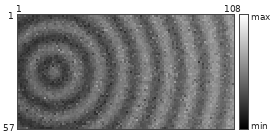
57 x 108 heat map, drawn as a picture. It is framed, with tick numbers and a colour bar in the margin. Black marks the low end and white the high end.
The field climbs toward the right. Concentric rings centre on the middle left. Overall the values sit about 40% of the way up the scale.
